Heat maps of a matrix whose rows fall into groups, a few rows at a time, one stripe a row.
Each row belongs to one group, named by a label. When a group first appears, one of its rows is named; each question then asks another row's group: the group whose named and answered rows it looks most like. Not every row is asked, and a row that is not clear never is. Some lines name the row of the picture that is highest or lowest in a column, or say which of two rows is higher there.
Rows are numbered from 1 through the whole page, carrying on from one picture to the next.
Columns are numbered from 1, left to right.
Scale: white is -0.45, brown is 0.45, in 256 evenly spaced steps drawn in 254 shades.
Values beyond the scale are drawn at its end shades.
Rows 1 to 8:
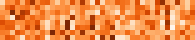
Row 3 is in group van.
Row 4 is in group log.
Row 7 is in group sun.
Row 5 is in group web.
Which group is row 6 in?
web
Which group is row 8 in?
web
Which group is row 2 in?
van
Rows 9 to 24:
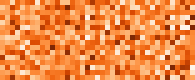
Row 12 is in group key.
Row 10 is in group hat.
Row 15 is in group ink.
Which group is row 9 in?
log
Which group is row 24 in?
van
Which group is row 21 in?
log
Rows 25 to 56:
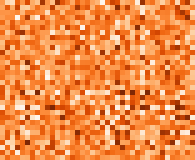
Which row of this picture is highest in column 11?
46
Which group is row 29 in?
key
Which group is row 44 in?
key
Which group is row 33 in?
van
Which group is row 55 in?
ink
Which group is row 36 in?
key
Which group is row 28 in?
ink
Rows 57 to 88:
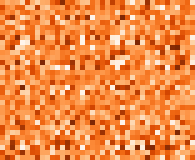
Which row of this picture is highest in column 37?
69
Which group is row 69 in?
sun
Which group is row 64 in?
sun
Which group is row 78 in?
log
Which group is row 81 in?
log
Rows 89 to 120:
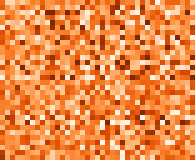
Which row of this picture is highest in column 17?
94
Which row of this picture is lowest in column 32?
89
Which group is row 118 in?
sun
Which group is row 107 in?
sun
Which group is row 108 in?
key
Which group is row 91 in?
hat
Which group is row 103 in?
ink
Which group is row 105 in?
key
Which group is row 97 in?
log
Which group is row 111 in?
key
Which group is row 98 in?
web
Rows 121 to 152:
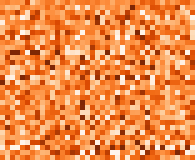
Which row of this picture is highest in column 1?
137
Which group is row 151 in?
sun
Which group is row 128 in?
key
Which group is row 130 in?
log
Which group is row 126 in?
hat
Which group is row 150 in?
ink
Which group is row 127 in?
sun
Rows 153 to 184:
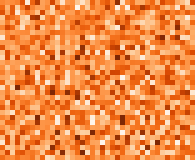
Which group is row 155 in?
ink
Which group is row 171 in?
hat
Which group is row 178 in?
key
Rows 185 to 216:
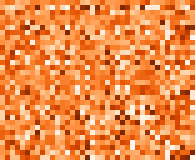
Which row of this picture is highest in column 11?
208
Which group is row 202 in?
key
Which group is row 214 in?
log
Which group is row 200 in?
key
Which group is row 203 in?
key
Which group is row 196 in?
hat
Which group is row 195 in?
ink
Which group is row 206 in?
hat
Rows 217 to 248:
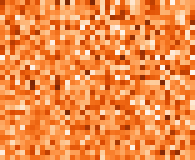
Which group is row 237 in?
hat
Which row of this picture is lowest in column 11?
225
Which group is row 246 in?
log
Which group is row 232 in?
key
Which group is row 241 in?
van
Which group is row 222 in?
sun
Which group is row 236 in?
web
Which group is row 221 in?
web
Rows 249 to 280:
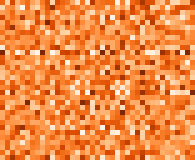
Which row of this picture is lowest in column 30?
259
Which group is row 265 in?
key
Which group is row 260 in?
sun
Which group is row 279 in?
key
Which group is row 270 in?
sun
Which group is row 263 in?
ink
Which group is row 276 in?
van
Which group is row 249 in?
key
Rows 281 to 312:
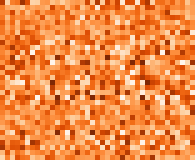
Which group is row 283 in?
van
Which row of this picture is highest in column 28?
292
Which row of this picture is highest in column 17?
293
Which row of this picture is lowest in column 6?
309
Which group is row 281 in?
sun
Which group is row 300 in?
log
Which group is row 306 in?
hat
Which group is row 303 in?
key
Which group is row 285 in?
key
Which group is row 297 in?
hat
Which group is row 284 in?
sun
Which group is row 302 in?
web
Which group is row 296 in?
key
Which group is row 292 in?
ink
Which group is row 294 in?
sun
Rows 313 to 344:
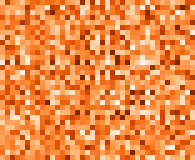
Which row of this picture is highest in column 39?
331
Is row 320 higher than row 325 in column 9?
No
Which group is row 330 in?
log
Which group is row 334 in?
log
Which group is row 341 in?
ink
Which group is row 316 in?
web
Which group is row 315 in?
hat
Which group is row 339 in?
sun
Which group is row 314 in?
hat
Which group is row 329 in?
web
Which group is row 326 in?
web
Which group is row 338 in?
log
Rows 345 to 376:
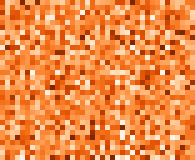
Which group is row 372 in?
log
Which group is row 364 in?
ink
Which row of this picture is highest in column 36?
351
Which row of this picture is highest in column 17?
352
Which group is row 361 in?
key
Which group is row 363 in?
web
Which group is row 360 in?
hat
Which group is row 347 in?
sun
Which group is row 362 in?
hat
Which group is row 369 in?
log
